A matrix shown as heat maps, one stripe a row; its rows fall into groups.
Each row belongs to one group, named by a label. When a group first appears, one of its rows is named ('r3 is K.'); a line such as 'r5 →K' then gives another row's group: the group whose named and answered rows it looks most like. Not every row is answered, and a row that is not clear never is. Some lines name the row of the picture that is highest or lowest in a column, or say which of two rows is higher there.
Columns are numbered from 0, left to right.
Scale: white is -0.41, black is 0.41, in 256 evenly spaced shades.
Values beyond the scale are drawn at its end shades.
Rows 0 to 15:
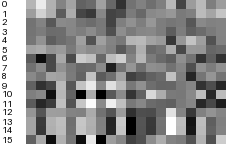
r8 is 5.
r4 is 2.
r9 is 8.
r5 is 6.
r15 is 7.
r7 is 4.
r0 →6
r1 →6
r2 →4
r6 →8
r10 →7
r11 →8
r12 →5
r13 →5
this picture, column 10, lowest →4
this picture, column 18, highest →10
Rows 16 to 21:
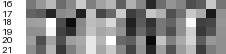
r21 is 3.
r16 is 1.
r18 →3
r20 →3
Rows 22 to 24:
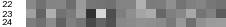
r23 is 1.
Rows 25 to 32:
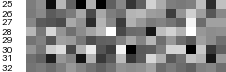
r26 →2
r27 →2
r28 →3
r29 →4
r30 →5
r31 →7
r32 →4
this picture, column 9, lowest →30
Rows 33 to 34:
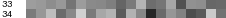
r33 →6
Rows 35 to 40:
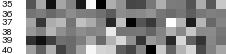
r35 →7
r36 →4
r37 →5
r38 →3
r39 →8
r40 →3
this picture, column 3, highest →40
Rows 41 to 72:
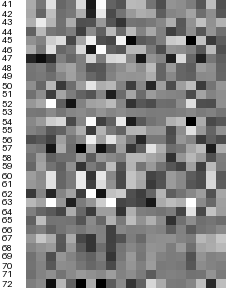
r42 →1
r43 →6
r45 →5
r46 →1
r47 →8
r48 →4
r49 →4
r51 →4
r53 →1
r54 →5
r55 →2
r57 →7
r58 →2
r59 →2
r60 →1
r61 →1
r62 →7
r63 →3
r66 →4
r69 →4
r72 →7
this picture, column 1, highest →47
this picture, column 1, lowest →43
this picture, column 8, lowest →63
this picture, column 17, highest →47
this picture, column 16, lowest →63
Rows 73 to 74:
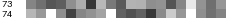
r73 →2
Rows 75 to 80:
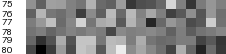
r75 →5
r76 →2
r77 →1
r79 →8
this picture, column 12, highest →77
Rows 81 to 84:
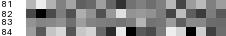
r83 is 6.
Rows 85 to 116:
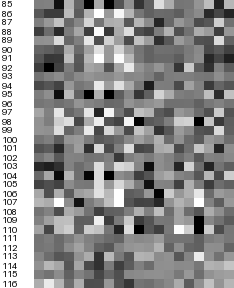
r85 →7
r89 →1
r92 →8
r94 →8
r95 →7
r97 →1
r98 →5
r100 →4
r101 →7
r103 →8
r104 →7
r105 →8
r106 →3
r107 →3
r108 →4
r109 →5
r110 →5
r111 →4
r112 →4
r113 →2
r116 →6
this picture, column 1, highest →92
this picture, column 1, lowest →116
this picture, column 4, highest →107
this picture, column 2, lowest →107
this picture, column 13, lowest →106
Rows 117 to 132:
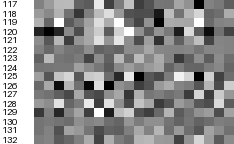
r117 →5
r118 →3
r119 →3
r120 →8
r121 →3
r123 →2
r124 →4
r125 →5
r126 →7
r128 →1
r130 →4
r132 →2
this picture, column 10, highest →125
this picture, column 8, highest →125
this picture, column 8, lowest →119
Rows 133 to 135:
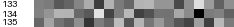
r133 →2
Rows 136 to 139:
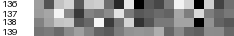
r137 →3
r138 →5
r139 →4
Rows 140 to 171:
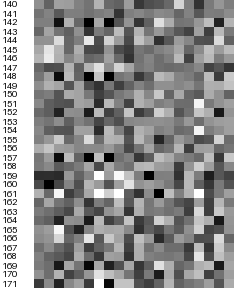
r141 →4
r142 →7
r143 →2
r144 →1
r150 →4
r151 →2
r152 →7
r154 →2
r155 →1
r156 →6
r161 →3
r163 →2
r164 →7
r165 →3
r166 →1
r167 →2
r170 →3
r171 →7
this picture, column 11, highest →159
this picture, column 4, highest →165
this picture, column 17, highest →159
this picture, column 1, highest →160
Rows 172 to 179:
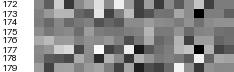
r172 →3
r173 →5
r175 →6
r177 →5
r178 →2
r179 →5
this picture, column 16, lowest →178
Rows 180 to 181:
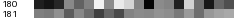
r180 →8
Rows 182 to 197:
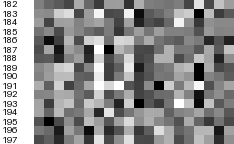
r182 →2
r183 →5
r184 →5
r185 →4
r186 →8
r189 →5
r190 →5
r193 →5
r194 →1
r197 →7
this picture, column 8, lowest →191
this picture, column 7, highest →187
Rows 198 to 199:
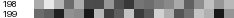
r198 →6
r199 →7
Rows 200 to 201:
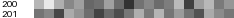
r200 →6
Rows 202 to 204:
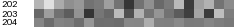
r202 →6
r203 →2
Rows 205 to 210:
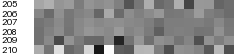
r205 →6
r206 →1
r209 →4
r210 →1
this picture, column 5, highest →209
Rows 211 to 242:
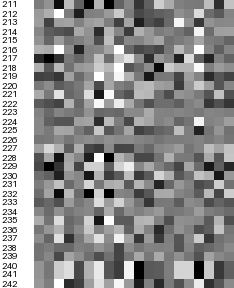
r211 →7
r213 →5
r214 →2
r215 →1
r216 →3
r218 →3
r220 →2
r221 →1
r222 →8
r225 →5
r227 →6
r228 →7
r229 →8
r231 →1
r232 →7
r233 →8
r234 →1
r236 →1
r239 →4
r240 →5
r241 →5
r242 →3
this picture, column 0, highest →217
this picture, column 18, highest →230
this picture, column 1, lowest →227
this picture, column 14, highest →217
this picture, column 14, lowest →213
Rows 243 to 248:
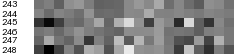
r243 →4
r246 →4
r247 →2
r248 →8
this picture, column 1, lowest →247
